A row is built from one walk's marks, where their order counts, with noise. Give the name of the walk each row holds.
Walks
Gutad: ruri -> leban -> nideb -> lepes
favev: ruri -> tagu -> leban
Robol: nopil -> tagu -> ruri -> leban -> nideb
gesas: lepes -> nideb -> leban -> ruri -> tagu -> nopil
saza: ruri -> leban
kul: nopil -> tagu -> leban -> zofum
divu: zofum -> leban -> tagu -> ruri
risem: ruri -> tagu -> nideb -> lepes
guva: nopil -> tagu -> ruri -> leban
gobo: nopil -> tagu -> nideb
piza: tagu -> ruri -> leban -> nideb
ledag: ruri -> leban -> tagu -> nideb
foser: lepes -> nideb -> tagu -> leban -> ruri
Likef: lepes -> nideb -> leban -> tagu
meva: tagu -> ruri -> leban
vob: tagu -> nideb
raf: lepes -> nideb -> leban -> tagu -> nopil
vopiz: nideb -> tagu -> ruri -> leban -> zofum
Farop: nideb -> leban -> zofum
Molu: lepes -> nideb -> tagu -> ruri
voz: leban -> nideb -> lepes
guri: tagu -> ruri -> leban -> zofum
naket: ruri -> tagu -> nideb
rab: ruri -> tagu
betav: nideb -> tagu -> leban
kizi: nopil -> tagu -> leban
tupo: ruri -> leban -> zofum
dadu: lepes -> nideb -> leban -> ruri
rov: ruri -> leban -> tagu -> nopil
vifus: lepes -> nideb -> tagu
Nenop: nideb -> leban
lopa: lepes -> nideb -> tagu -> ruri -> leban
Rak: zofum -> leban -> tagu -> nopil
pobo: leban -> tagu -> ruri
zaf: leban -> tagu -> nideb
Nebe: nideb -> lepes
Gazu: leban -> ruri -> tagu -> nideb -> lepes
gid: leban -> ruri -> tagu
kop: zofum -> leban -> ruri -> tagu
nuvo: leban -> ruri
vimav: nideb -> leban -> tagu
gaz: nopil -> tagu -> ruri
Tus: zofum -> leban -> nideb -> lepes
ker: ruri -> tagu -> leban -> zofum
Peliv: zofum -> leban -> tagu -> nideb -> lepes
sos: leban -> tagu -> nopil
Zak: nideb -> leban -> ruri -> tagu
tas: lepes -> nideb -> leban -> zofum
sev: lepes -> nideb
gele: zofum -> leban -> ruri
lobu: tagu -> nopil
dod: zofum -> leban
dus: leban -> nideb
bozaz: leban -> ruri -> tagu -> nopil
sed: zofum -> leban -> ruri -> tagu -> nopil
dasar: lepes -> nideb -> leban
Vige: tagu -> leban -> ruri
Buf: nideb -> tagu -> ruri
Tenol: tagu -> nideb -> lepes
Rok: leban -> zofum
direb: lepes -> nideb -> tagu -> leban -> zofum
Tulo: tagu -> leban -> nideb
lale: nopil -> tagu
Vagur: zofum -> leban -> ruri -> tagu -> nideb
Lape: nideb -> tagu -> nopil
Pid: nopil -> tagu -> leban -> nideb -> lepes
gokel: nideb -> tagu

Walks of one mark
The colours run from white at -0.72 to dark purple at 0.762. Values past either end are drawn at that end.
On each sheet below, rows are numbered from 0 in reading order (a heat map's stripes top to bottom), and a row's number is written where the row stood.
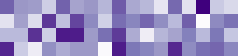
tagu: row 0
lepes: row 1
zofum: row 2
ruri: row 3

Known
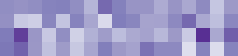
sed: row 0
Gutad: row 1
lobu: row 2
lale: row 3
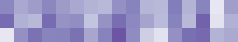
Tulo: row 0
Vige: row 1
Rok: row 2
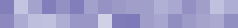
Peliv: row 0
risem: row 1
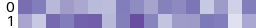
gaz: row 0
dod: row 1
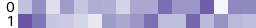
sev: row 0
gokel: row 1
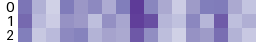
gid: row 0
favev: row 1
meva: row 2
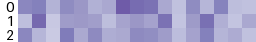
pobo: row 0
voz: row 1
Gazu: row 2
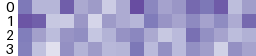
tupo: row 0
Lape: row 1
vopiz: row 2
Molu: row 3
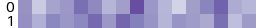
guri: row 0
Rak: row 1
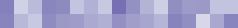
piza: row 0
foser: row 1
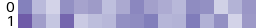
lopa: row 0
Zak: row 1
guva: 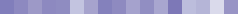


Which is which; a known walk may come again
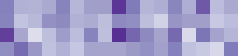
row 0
ker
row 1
piza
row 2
rab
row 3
gobo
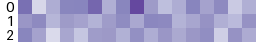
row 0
divu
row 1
raf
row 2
vifus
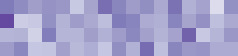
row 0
guva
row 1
ledag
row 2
dasar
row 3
Tenol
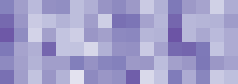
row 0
vopiz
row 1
naket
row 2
Buf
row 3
Farop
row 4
bozaz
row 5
betav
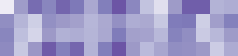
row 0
Rok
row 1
foser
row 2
lopa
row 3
gele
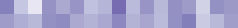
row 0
Molu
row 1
direb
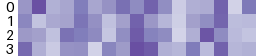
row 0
sos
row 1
guri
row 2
nuvo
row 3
favev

